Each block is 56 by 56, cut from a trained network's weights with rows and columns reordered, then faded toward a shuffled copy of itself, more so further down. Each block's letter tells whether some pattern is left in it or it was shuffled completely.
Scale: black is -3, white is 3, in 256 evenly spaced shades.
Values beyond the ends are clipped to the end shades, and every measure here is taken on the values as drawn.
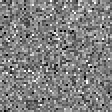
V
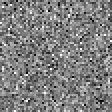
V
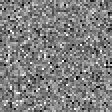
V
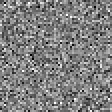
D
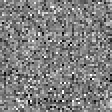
D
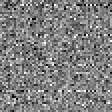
D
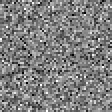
V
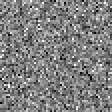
V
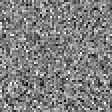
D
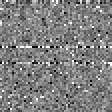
D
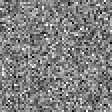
V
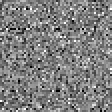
D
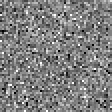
V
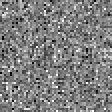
D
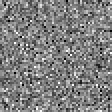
D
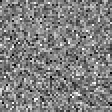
V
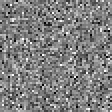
V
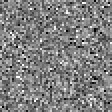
D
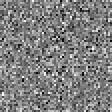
D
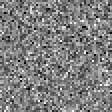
V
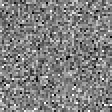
V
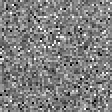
V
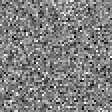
V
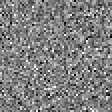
D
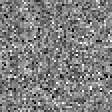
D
